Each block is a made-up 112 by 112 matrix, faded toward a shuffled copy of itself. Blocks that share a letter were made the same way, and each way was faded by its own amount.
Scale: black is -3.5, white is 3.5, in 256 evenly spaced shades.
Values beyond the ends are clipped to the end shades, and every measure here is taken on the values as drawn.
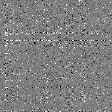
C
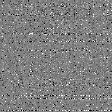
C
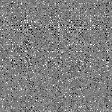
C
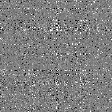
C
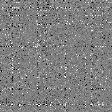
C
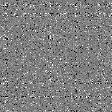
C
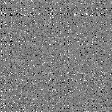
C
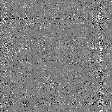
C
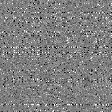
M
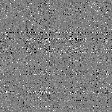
C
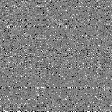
M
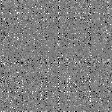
C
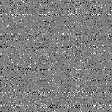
M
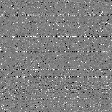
M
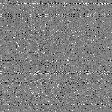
M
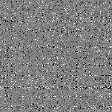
C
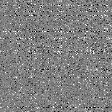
C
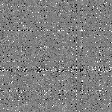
C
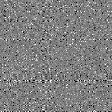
M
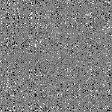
C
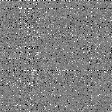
C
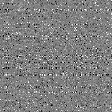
M
